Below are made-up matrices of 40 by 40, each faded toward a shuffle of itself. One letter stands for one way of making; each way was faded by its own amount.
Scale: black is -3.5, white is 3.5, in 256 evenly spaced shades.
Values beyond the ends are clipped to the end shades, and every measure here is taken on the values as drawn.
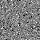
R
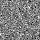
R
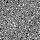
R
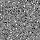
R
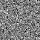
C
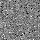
R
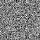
C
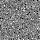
R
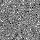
R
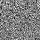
C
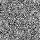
C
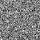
C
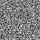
C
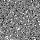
R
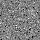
R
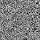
C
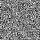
C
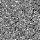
C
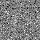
R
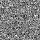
C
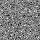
R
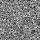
C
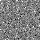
R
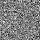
C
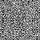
C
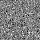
R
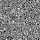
R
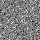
R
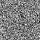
C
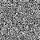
C
